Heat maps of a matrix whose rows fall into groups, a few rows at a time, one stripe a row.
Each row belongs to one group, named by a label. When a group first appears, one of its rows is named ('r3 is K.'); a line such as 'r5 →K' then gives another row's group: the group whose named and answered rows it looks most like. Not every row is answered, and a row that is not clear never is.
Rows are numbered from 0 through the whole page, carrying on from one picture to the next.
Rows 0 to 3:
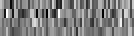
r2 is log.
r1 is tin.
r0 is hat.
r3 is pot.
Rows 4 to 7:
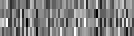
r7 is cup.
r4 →pot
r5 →cup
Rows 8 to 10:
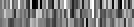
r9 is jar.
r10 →pot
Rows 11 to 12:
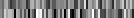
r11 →pot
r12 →jar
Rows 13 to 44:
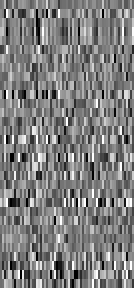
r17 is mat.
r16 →mat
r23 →tin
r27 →log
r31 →log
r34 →jar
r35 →pot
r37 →cup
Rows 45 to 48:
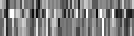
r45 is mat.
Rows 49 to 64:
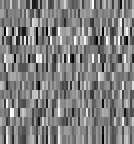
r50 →mat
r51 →log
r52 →tin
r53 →cup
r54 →pot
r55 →jar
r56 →tin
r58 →mat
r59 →log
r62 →mat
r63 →tin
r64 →tin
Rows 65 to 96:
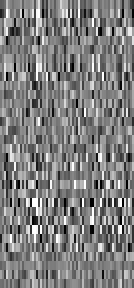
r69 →mat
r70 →log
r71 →jar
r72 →jar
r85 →cup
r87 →log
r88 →jar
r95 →tin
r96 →log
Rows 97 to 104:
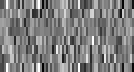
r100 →pot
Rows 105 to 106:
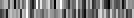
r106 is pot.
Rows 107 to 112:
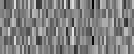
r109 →hat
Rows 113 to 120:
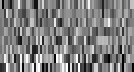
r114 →tin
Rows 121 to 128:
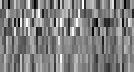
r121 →hat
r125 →tin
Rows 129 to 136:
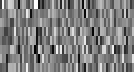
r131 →hat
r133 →cup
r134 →hat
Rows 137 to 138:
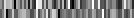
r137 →jar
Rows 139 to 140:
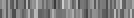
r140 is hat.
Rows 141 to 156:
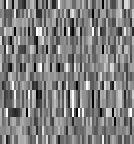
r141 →tin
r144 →jar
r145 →hat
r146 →tin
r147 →hat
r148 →hat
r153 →pot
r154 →hat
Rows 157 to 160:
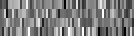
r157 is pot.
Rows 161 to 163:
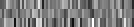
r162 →log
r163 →jar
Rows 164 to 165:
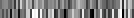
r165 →log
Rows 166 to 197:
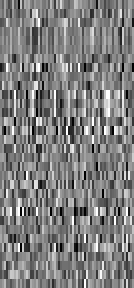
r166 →cup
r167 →log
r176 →cup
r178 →cup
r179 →jar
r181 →jar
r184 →cup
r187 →tin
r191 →mat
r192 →pot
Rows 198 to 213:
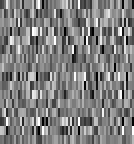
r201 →log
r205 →hat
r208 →log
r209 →tin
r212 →mat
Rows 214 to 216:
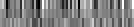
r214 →mat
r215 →mat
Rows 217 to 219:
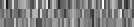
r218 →log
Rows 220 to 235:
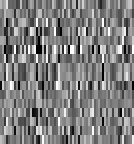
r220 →pot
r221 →jar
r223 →cup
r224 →mat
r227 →tin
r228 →tin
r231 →jar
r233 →tin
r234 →jar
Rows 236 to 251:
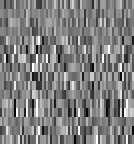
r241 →cup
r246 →log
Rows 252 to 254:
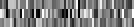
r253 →mat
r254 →jar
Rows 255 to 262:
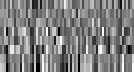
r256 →pot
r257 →jar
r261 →mat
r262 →mat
